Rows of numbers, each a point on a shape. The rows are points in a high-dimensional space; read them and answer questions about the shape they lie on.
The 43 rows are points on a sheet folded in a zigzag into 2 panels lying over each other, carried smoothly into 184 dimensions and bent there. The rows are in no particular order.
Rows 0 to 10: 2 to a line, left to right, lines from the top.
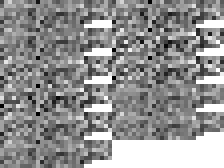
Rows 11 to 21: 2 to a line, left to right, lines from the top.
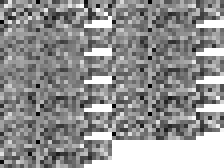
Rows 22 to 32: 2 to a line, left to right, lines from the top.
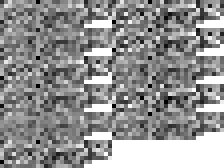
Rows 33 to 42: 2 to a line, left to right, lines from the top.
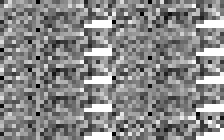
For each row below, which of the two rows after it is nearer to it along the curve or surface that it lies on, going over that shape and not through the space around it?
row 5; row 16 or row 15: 16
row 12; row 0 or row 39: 0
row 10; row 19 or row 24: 19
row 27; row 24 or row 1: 1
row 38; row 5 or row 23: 23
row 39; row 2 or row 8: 2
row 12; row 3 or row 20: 3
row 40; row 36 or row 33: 33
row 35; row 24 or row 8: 24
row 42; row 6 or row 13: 6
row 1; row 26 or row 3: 3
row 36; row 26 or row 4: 4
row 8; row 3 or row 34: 3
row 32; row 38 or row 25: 25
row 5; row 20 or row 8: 8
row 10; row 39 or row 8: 8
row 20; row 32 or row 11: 11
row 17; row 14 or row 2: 14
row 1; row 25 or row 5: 5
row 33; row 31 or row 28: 31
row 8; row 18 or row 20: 18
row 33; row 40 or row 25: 40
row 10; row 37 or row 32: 32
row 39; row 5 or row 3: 3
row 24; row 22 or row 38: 38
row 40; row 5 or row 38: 5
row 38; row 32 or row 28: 28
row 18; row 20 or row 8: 8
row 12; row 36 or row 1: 1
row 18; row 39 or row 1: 1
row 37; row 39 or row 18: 39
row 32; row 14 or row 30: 14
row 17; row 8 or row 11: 8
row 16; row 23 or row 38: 38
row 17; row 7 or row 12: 12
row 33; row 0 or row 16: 0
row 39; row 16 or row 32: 16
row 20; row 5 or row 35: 35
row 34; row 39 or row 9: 39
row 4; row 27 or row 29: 29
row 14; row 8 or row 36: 8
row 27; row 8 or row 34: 8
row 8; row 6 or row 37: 6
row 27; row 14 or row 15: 14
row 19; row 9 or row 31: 31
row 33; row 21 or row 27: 27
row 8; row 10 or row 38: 10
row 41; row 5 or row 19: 19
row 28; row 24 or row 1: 24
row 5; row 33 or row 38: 33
